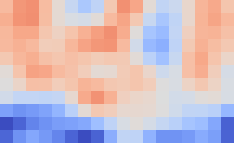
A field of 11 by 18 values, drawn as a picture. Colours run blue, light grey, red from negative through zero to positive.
There is an overall slope up to the top. The bottom left is the ninth with the lowest average. Overall the values sit about 50% of the way up the scale. There are no lone odd cells.
